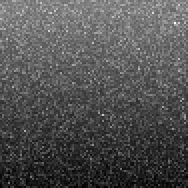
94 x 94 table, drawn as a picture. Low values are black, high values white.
On average the colour sits 30% of the way up the scale. The field climbs toward the top. The texture is fine-grained noise.
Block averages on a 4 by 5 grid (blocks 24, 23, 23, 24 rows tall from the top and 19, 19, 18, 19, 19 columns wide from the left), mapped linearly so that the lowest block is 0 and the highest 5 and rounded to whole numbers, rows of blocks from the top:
5 5 5 5 5
3 3 3 3 3
2 2 2 2 2
0 0 0 0 0
